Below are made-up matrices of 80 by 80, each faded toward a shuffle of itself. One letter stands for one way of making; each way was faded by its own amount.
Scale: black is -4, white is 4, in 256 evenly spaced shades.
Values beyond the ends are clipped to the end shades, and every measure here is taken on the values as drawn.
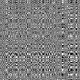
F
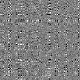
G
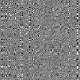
G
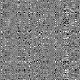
G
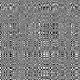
F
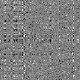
G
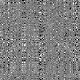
G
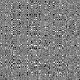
G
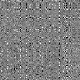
G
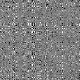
G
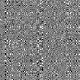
G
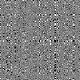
G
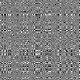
F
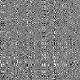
G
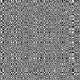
F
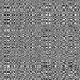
F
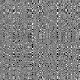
G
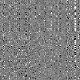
G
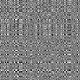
F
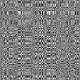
F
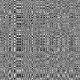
F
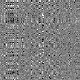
G
